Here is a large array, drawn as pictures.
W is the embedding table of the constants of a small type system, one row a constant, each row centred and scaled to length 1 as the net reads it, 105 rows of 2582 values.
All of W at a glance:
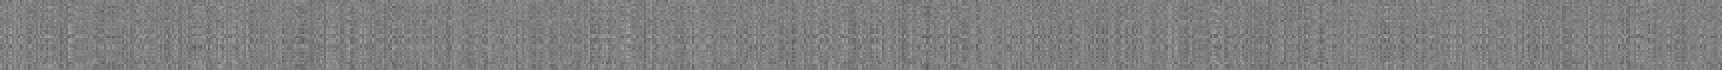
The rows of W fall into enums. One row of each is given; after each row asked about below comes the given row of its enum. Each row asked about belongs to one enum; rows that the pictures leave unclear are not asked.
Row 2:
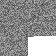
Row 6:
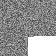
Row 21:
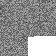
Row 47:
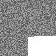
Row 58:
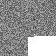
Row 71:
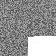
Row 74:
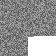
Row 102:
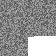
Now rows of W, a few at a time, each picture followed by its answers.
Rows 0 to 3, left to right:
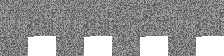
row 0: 71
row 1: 71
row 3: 71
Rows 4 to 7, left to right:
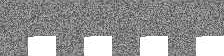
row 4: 2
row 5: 102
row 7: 47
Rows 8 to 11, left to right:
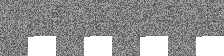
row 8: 71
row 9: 21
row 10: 2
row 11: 21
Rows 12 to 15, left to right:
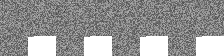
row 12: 74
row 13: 21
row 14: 102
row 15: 47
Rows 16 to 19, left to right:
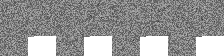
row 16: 47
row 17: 2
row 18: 21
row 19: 58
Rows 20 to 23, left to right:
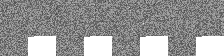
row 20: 47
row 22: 2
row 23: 71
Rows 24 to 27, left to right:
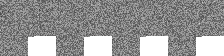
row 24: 21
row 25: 74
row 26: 47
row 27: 2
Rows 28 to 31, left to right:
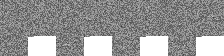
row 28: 74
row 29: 6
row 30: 58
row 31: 2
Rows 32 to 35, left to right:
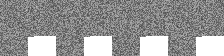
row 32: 58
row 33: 102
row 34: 71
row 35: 58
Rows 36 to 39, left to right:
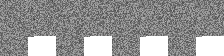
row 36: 58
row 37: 102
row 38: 47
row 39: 47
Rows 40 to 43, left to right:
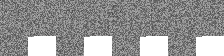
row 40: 74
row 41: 71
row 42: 21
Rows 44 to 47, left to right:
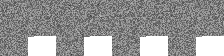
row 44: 47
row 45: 2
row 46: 102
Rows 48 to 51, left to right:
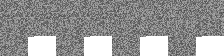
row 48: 102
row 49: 102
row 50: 47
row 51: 71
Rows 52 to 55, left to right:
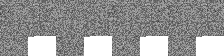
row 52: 21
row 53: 71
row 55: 21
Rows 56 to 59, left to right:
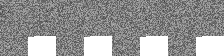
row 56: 21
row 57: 47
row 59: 102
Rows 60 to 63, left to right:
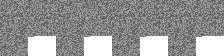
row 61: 47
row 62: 102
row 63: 102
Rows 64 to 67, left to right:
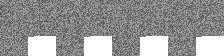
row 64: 21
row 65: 102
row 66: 71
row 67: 2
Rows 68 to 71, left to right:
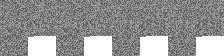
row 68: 74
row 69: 74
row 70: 71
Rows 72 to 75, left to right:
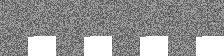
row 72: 74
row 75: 21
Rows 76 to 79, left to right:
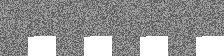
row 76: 71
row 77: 47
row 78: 21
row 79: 102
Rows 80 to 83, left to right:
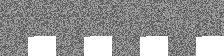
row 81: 102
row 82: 21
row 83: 71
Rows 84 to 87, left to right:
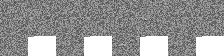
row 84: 47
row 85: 102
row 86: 6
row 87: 102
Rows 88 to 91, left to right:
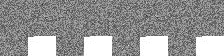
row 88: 2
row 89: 71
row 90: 2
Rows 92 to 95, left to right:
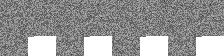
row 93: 2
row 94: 58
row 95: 2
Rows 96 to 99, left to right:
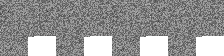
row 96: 21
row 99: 102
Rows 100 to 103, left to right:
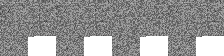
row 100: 21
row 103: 21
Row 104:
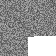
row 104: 58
